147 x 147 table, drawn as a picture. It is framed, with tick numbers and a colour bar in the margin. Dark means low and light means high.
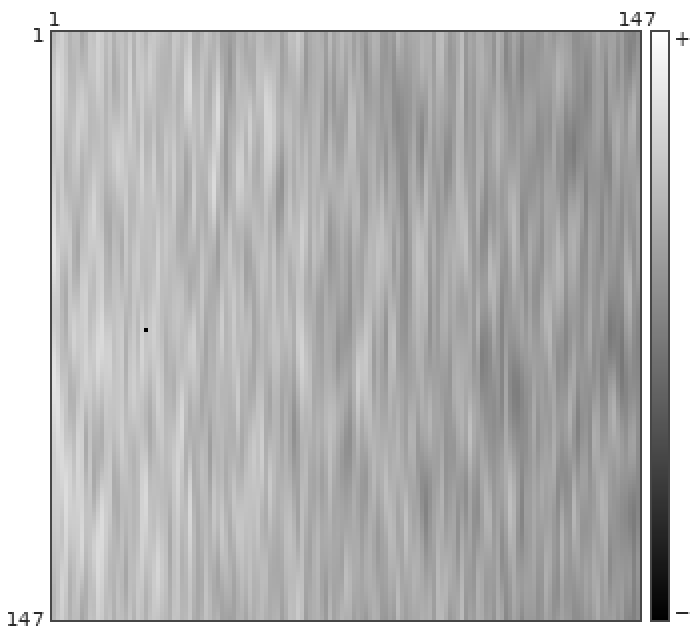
The values follow a bell shape. A single lone cell is far lower than the cells round it. On average the colour sits 70% of the way up the scale. Values rise toward the left.
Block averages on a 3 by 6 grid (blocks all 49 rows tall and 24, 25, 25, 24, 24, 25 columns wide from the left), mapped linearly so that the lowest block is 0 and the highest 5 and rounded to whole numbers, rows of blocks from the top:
543110 | 543210 | 543210
